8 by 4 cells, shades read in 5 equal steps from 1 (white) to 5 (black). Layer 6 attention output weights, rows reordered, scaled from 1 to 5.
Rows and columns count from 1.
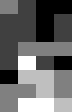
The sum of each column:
30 22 27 29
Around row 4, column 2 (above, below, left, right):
4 1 4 3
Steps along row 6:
down same up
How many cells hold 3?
9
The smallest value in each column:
3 1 1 2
